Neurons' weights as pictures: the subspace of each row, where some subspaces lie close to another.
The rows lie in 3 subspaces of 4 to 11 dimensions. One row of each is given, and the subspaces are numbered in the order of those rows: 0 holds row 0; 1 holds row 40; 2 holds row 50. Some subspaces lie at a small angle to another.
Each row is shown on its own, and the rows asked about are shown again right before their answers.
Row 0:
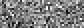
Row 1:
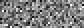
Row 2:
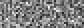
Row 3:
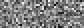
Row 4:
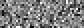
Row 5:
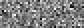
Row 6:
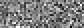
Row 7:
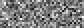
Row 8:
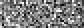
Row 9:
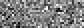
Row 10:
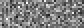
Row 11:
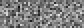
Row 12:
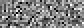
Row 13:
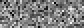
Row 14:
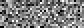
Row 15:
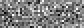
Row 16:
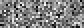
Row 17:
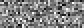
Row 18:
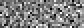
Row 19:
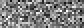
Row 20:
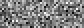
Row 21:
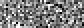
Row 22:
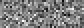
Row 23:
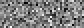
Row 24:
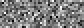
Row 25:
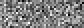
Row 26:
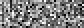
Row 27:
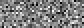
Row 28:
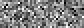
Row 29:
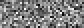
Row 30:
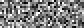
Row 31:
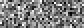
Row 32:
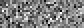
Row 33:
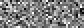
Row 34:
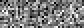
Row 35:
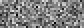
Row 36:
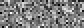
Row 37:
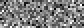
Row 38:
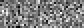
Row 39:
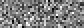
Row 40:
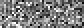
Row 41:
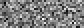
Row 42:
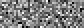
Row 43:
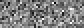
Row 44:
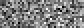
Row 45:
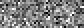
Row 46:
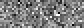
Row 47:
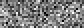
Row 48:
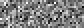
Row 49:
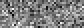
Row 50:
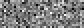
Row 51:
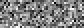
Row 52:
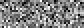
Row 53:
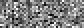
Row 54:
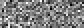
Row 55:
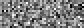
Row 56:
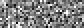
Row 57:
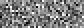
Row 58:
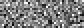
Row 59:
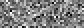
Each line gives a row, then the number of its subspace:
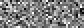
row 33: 2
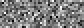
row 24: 2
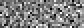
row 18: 0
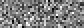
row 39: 2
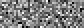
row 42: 2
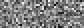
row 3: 2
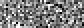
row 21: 0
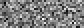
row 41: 0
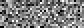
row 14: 2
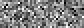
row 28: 2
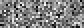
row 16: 2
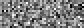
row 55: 0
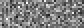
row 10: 0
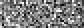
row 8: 0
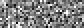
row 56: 0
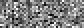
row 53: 2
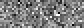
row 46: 2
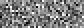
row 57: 2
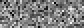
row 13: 1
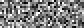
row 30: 2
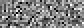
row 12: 1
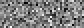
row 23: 2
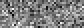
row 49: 0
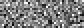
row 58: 2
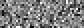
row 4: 2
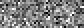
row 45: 2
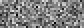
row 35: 2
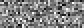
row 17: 2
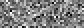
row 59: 2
